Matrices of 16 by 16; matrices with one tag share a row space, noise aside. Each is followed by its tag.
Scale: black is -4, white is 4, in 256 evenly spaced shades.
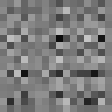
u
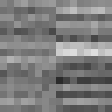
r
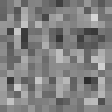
u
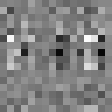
u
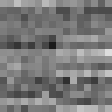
r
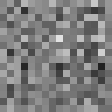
u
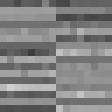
r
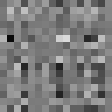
u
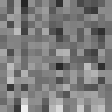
u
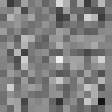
u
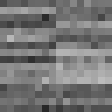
r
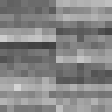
r
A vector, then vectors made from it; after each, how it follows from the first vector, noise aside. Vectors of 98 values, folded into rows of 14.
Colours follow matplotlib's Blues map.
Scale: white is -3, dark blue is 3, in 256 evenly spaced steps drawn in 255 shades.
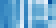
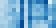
negated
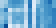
reversed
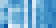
reversed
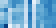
reversed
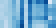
negated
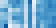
reversed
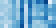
negated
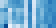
reversed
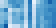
reversed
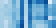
negated
